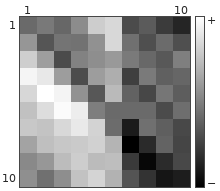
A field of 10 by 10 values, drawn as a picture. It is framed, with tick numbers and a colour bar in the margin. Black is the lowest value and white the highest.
Seam: vertical, 60% of the way across, the left part higher. Roughest part: centre. Grain: diagonal, down to the right. Ninth with the highest average: middle left. Average level on the scale: 50%.
